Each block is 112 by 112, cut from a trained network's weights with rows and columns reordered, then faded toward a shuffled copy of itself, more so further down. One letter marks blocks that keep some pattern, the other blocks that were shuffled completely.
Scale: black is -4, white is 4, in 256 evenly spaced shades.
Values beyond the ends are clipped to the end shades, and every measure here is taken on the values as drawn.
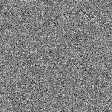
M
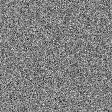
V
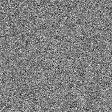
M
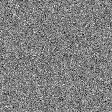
V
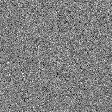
M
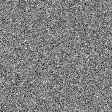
V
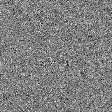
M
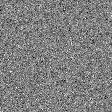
V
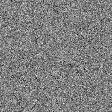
M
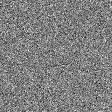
V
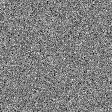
V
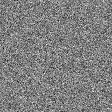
V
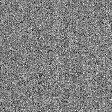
M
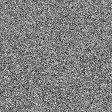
V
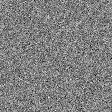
V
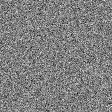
V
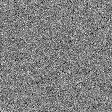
V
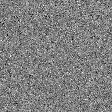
V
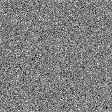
M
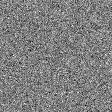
V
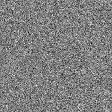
M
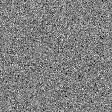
M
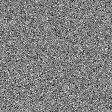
V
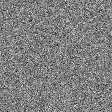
V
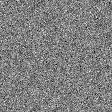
V
